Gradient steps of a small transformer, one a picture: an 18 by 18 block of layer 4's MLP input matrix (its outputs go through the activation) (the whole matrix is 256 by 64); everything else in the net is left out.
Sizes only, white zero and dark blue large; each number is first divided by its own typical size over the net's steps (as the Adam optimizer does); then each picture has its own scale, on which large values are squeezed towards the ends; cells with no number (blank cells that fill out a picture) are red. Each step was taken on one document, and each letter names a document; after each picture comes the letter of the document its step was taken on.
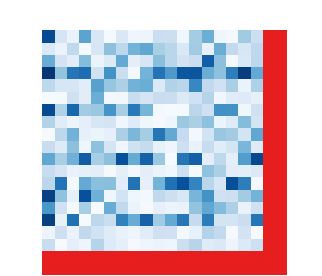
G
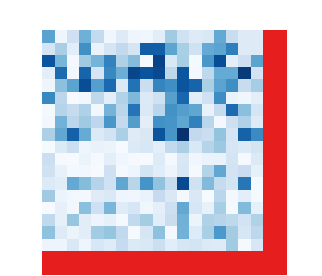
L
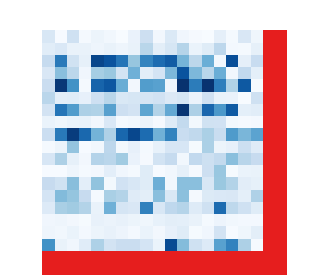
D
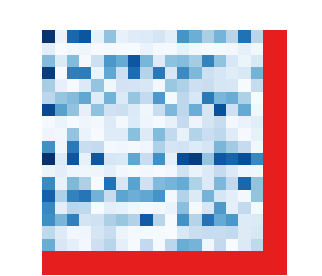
G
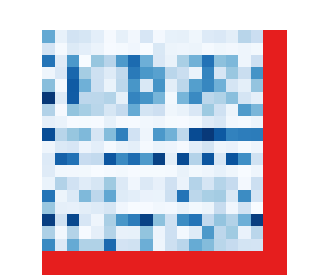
G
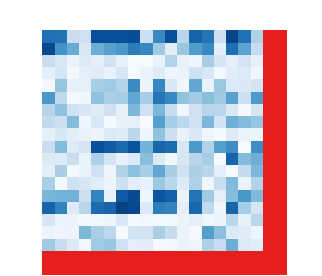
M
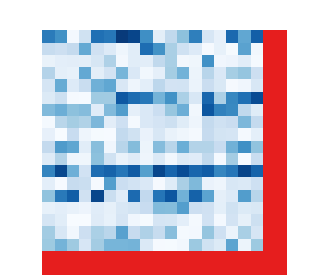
M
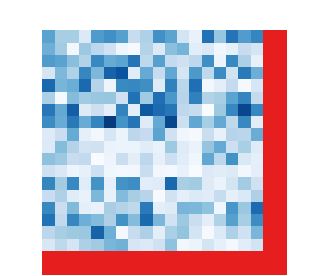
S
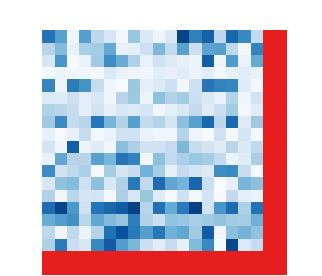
M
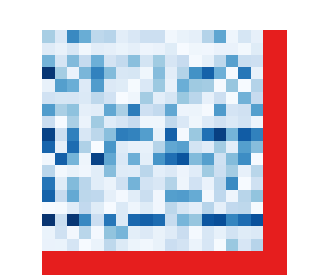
G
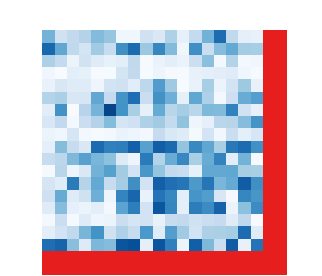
M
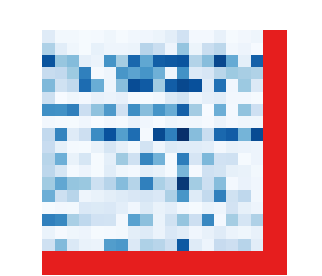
D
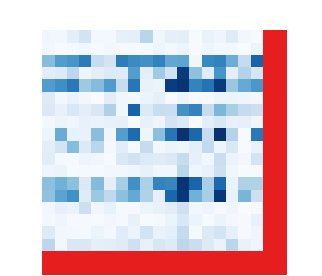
D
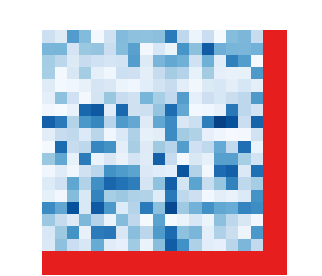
S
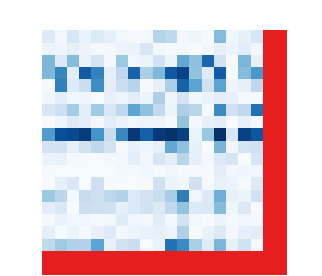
D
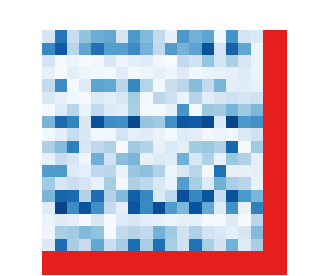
M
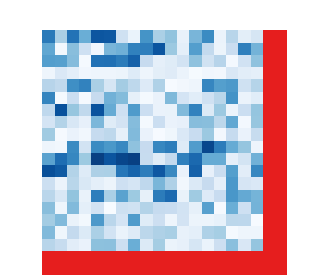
M
